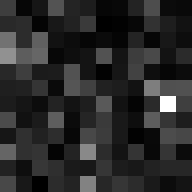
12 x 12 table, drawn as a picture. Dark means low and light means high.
The ninth with the lowest average is the top middle. The halves do not mirror each other. Values change most from cell to cell in the middle right. No overall slope runs across the table.
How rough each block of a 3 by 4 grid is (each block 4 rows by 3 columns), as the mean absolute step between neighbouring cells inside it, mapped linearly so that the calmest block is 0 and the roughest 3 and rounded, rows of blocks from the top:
1 0 0 0
0 1 0 3
1 1 0 0
